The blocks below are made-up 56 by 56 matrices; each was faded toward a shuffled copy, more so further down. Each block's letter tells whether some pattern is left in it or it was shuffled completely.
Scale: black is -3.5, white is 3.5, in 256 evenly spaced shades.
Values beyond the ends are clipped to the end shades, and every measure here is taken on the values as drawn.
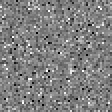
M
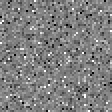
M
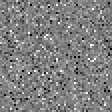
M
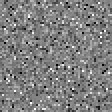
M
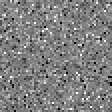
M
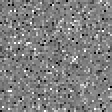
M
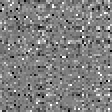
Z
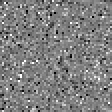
M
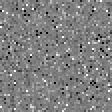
M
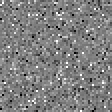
M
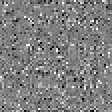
Z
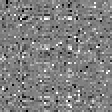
Z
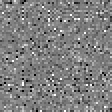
Z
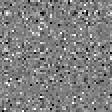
Z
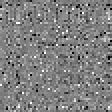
Z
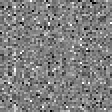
Z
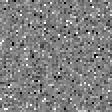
M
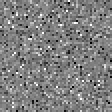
M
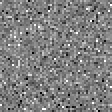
M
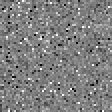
M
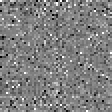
Z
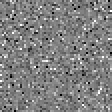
M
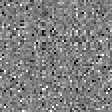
Z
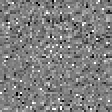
Z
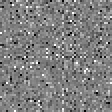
Z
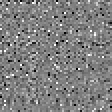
Z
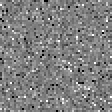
M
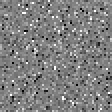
M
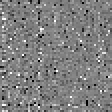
Z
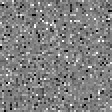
M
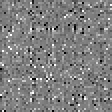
Z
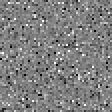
M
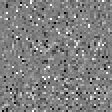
Z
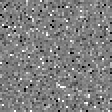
M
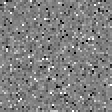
M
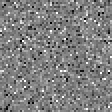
M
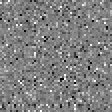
Z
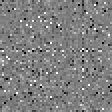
Z
